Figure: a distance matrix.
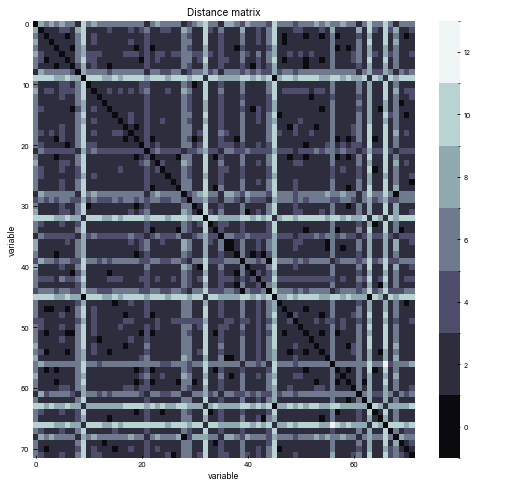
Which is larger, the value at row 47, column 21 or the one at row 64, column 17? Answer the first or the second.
the first
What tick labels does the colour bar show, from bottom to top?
0, 2, 4, 6, 8, 10, 12
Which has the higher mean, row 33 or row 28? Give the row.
28
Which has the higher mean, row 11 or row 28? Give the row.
28
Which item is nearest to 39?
44
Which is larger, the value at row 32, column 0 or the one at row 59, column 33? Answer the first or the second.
the first
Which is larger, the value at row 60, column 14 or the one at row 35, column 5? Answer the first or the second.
the second
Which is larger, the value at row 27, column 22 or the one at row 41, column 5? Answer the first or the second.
the second
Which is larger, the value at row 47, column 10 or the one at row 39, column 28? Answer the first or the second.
the second
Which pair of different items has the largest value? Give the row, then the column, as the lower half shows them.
66, 56
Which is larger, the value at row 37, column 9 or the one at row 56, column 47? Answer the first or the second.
the first
